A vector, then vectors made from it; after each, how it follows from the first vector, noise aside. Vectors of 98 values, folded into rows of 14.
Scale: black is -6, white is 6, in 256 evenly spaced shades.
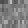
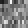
scaled up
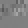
partly zeroed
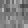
wrapped around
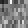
scaled up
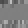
partly zeroed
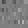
partly zeroed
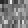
scaled up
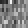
scaled up
